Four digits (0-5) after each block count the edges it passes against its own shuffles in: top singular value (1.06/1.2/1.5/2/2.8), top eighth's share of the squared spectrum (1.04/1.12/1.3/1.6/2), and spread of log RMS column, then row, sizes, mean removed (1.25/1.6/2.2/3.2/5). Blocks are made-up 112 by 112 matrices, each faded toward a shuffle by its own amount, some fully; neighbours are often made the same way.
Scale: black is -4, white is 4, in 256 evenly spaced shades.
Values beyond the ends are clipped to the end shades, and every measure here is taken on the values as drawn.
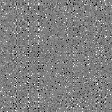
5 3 2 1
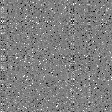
4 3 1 1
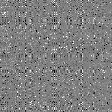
5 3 2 2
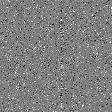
3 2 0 0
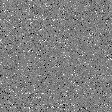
1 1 0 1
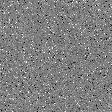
0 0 0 0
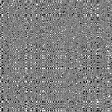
5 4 3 3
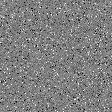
3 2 0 0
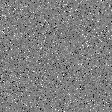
2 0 0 0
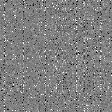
4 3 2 1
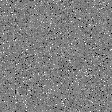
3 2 1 0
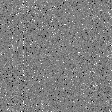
3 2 1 0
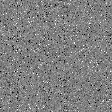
3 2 1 0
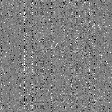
4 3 3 1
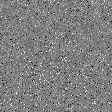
0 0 0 0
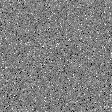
0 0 0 0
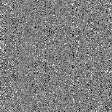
1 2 3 0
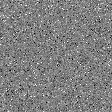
0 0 0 0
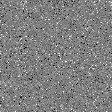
1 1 1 1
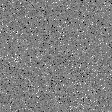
0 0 0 0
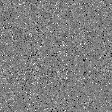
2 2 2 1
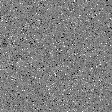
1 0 0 1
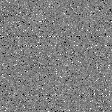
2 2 1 2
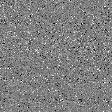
1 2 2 2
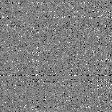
2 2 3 3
